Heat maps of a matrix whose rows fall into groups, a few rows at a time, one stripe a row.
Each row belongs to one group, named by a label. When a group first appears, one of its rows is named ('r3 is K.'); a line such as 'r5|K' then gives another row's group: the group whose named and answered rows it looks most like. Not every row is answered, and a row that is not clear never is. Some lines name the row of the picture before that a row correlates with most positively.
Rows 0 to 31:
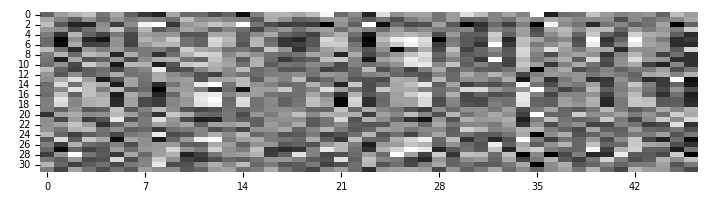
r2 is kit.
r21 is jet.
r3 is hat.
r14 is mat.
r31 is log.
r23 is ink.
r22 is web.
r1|hat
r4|log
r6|log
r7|hat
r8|mat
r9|log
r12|jet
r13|web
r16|mat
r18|mat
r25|mat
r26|log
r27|log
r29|jet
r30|kit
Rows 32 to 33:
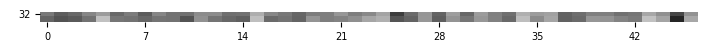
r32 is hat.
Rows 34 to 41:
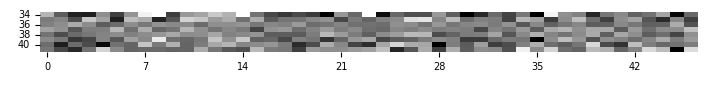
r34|kit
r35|mat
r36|web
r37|hat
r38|log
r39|kit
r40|log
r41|hat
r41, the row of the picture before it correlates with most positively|33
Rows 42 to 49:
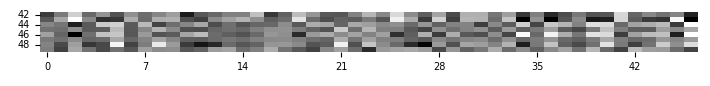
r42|web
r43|web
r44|hat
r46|hat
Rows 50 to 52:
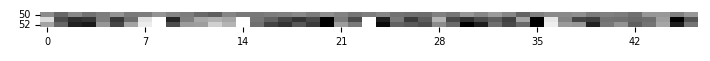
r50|jet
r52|kit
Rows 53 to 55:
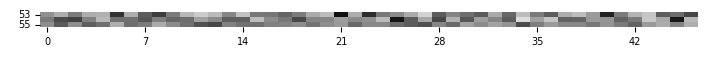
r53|mat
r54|hat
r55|jet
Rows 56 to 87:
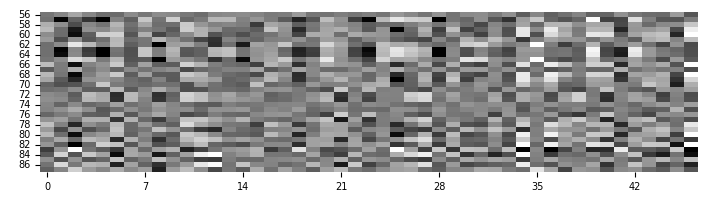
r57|log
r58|hat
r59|hat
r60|hat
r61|jet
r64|log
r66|hat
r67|web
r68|hat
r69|hat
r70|hat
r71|jet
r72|mat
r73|mat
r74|jet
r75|web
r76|jet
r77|mat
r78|hat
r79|jet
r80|hat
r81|mat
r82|hat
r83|web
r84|mat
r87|ink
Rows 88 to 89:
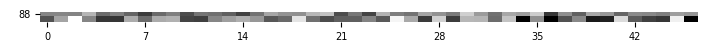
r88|ink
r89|web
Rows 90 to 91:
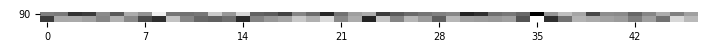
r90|kit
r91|ink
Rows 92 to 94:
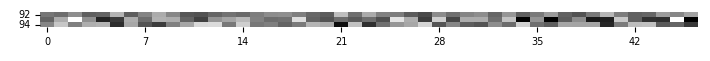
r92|jet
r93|web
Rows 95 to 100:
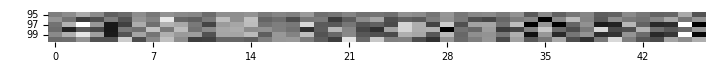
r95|web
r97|web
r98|log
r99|web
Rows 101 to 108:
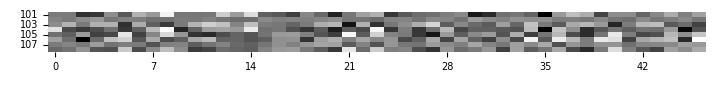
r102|ink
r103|mat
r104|kit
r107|ink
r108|jet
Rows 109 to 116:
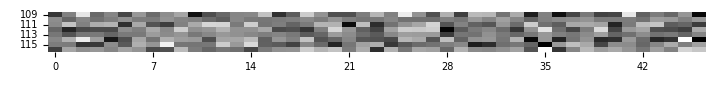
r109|web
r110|jet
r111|mat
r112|log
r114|web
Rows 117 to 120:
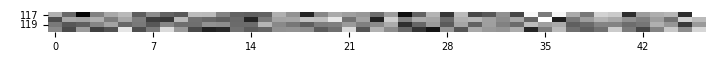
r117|hat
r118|ink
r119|hat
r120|jet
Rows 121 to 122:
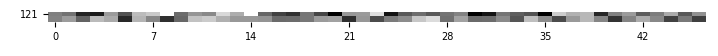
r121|kit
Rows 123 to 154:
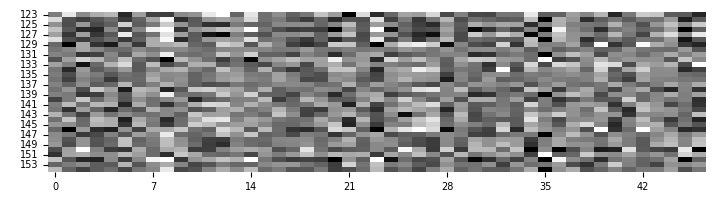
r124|kit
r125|jet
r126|kit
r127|jet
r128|kit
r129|log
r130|web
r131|kit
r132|ink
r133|hat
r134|log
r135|log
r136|log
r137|jet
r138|mat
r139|kit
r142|log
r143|hat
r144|mat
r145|mat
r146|log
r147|kit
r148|jet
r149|jet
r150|web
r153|jet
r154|kit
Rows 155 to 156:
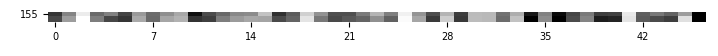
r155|web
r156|web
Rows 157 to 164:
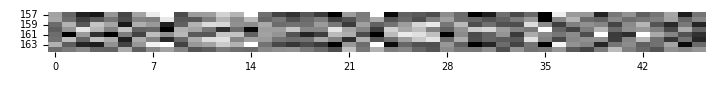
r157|kit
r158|kit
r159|mat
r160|ink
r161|log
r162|mat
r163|kit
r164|jet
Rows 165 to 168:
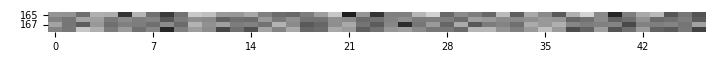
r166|ink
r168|ink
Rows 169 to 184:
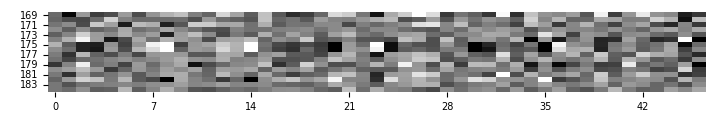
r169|log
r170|hat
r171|mat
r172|jet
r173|ink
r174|web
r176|kit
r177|log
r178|log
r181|log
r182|ink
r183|log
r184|jet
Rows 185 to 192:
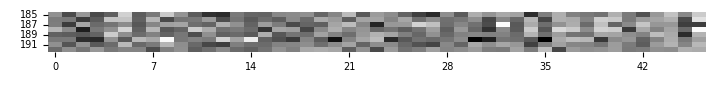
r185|jet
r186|hat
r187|log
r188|hat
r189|hat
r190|kit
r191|jet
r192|ink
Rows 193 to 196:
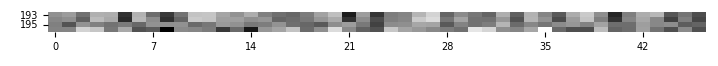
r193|mat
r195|log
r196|ink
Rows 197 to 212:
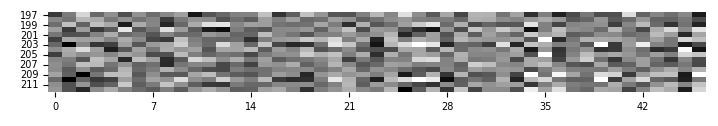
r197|web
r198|ink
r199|mat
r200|jet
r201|hat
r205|ink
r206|mat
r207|ink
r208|jet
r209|hat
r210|log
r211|jet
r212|hat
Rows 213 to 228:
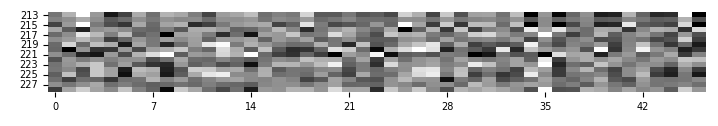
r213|web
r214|web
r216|hat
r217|ink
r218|web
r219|mat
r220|log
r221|kit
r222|ink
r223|ink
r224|mat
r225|mat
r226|log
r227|ink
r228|ink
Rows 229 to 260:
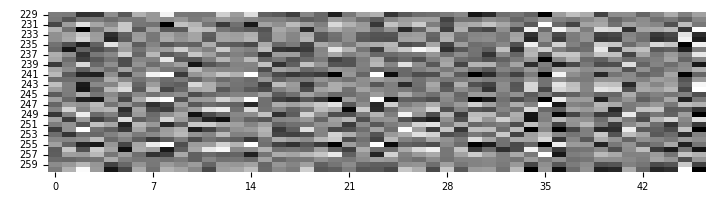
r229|kit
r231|ink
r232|hat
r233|web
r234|web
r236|log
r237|hat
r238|kit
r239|web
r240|hat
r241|kit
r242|hat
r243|hat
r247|ink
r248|mat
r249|web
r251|mat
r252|web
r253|log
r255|kit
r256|mat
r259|web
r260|web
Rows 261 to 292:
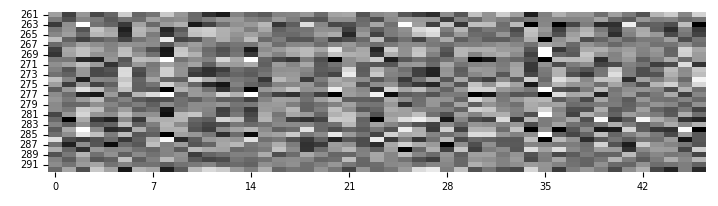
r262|log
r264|mat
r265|mat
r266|kit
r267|ink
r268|ink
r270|kit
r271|web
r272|jet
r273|jet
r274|hat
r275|jet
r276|ink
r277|kit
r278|ink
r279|hat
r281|ink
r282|log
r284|web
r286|kit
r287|log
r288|hat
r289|web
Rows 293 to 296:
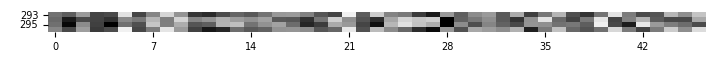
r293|jet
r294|log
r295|log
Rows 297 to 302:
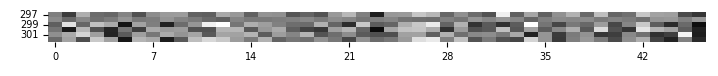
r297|log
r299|mat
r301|web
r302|mat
